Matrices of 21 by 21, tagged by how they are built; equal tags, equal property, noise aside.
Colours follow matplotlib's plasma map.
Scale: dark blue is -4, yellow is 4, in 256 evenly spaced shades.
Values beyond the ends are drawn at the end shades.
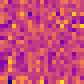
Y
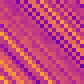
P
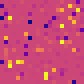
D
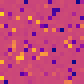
D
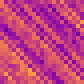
P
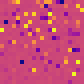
D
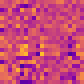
Y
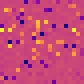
D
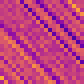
P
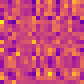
Y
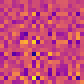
Y
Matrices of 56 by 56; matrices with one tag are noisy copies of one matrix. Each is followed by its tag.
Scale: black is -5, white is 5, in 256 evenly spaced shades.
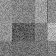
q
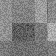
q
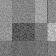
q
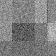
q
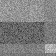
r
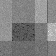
q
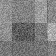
q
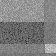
r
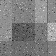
q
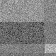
r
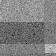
r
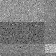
r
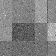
q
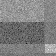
r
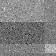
r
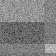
r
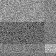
r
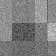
q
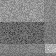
r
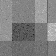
q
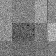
q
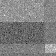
r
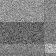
r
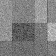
q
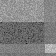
r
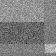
r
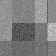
q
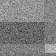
r
